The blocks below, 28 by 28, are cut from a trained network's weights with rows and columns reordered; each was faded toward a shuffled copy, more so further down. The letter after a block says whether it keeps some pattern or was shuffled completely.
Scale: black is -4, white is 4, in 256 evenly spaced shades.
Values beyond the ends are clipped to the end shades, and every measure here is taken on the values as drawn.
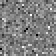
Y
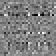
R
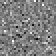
Y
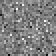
Y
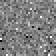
Y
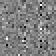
R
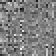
R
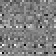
R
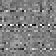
R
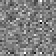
R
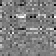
R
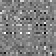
R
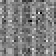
R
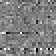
R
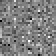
R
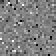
Y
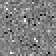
Y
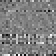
R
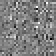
R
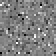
Y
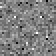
Y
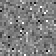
Y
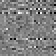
R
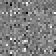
R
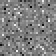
Y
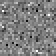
Y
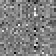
R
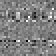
R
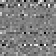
R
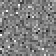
Y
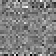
R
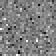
Y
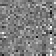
R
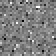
Y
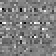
R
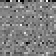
R
